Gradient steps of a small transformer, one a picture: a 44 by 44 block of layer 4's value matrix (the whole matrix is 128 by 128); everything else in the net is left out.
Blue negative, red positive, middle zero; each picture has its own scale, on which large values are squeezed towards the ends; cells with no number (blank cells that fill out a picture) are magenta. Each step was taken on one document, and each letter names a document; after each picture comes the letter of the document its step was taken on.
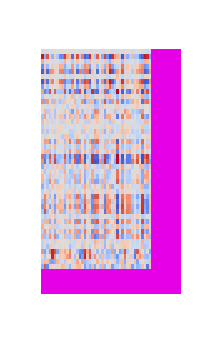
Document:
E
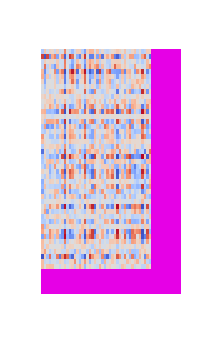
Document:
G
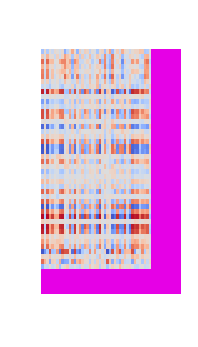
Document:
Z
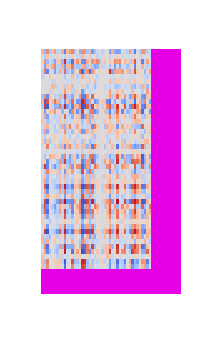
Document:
G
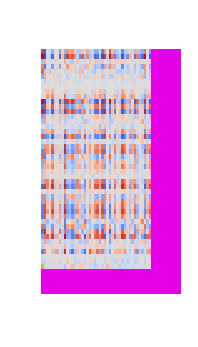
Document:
G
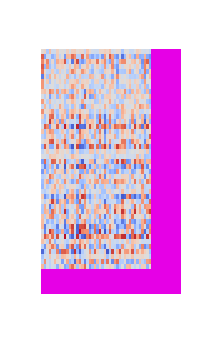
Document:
G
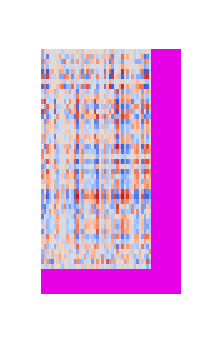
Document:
E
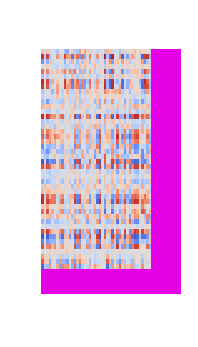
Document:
Z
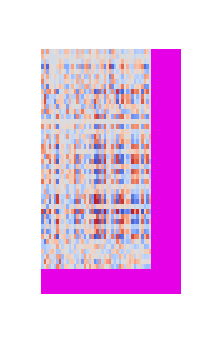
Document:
E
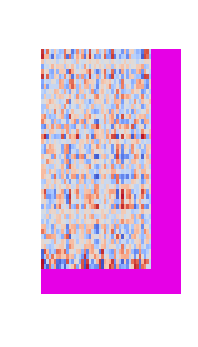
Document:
E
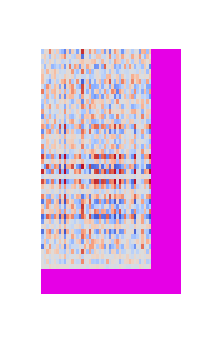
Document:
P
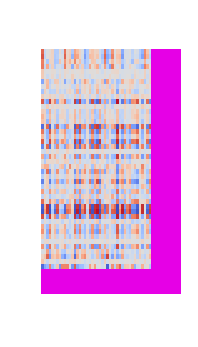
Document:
Z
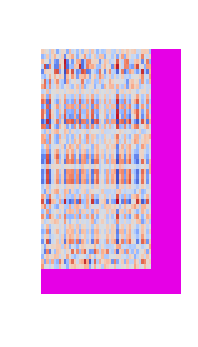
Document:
G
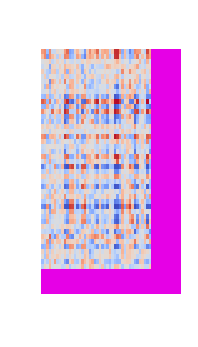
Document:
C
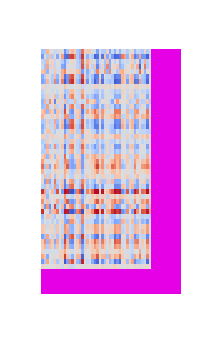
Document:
P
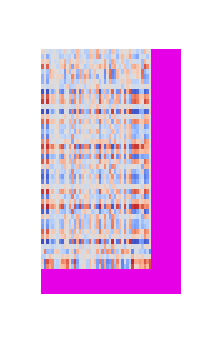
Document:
Z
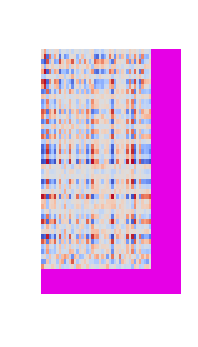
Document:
C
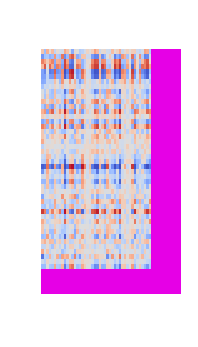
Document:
C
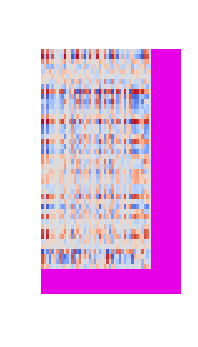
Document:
Z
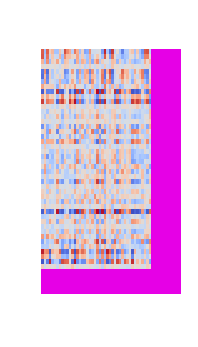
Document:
Z
